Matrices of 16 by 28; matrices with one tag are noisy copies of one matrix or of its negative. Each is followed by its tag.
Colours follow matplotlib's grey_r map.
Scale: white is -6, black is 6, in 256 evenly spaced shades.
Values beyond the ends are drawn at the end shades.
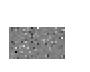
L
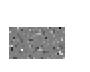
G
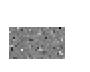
G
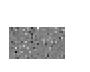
L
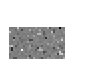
G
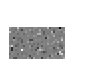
G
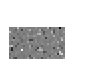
G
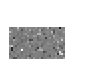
G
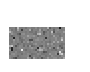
G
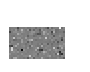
G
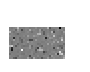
G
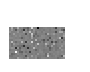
L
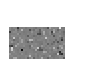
G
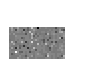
L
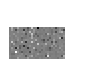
L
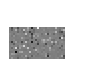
L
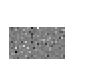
L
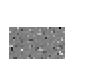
G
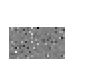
L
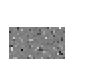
G
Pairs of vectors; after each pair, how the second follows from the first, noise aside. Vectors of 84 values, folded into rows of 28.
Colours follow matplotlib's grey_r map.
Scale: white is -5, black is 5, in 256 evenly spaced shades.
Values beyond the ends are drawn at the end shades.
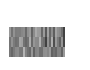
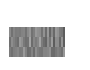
shrunk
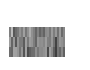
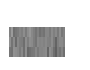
shrunk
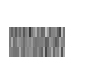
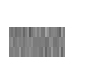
shrunk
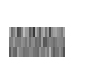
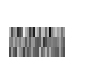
scaled up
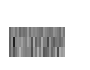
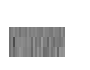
shrunk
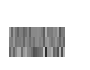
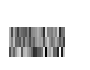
scaled up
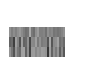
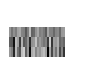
scaled up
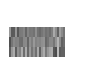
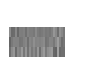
shrunk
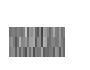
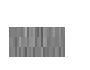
shrunk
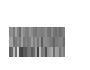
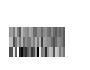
scaled up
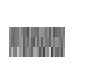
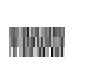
scaled up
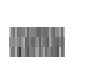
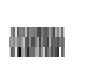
scaled up
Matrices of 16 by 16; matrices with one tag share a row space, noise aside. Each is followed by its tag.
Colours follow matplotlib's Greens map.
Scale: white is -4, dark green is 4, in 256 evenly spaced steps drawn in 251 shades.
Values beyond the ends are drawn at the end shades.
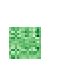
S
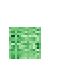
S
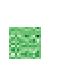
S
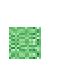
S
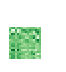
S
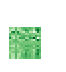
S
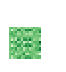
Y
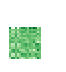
S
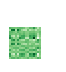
S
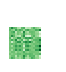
Y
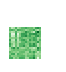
S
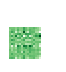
Y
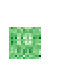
Y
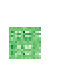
Y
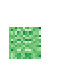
Y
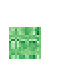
S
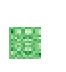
Y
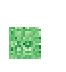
Y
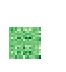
Y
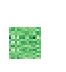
S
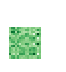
S
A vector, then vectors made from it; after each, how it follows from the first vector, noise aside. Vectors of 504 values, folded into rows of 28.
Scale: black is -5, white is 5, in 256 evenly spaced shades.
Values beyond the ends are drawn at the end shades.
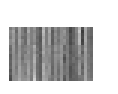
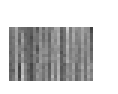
reversed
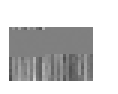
partly zeroed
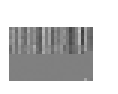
partly zeroed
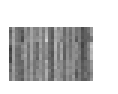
wrapped around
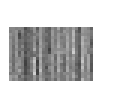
wrapped around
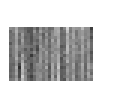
reversed
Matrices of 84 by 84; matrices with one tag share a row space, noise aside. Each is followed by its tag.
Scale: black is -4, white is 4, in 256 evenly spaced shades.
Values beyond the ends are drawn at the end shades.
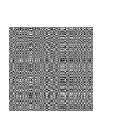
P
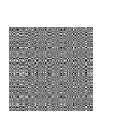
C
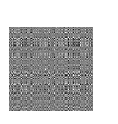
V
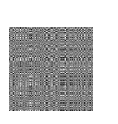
P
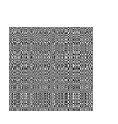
V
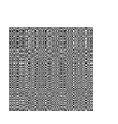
C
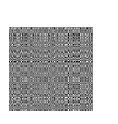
V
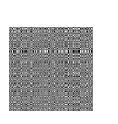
V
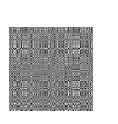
V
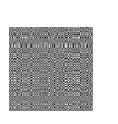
V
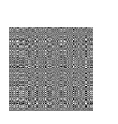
C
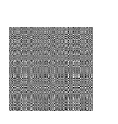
V
